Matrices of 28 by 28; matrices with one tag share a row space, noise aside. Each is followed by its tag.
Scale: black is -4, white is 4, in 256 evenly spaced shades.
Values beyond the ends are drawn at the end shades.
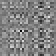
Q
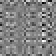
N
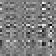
N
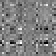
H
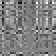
H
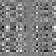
H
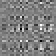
Q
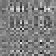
Q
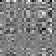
N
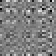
N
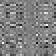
H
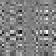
H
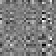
N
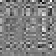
N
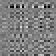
Q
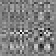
Q
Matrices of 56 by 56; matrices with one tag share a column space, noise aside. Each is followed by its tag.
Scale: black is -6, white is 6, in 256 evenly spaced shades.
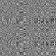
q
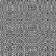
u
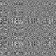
q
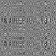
q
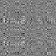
q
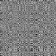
u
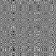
u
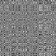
u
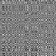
u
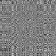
u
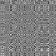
u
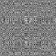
q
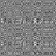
q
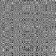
u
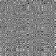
u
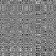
u
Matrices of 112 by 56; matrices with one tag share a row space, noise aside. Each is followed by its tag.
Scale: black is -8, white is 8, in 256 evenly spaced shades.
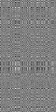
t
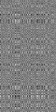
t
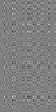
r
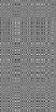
t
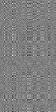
r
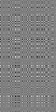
t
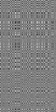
t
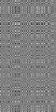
t
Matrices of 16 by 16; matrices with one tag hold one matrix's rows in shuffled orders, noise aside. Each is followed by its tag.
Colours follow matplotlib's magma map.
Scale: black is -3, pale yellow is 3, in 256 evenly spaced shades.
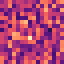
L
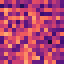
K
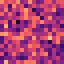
K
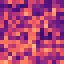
K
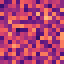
L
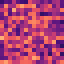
K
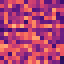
K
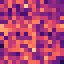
K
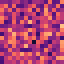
L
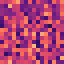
L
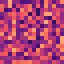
L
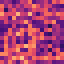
K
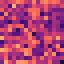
K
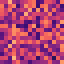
L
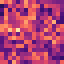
K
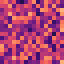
L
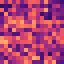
K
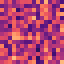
L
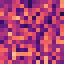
L
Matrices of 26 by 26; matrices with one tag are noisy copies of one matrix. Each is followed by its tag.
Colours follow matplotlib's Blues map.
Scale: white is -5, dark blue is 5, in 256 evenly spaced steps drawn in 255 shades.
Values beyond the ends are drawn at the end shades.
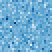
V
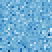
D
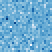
V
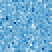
V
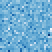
D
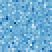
V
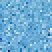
D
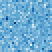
V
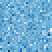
D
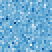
V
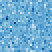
V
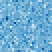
V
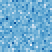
V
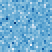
V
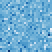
D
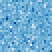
V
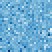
D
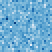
V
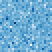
V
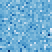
D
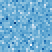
V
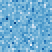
V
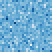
V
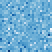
D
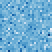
D
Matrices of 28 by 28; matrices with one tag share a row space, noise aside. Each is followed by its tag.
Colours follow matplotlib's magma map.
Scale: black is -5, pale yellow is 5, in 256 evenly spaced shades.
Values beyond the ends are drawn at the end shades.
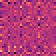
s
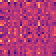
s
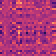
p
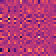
s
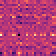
p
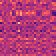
p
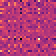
s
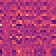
p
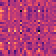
s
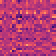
p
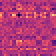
p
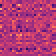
p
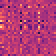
s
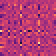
s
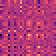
s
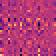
s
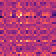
p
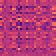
p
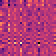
s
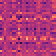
p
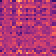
p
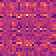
p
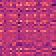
p
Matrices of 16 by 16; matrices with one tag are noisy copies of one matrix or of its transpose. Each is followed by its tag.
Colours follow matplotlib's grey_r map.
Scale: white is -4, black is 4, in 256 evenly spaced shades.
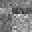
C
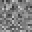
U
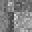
C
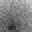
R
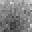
R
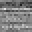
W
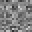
U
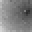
R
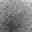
R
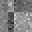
C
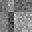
C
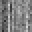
W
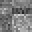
C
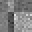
C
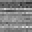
W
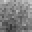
R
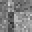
C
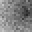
R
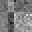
C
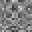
U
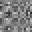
U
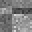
C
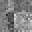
C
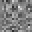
U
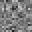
U
